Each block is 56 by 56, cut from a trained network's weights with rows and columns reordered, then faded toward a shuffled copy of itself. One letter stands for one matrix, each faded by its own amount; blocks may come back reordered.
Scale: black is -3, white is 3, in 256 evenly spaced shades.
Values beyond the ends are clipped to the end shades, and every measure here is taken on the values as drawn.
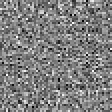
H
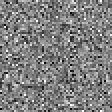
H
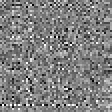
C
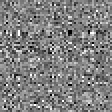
C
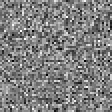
H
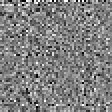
C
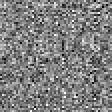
H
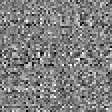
C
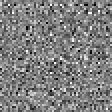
C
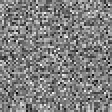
H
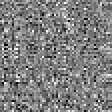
C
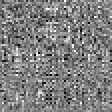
C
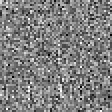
H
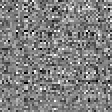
C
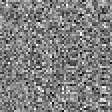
H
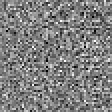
H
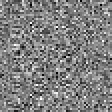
H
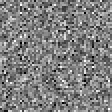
H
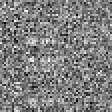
H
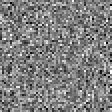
H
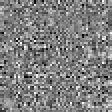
C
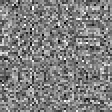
H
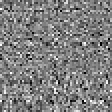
C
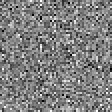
H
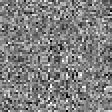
H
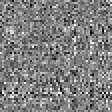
C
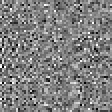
C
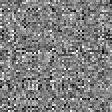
C
